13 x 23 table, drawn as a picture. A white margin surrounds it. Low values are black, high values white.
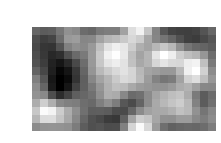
No single row or column stands out from its neighbours. The ninth with the highest average is the top middle. The ninth with the lowest average is the middle left.
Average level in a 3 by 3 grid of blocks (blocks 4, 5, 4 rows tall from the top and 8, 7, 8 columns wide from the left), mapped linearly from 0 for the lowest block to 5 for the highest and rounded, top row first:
1 5 2
0 4 4
3 2 3
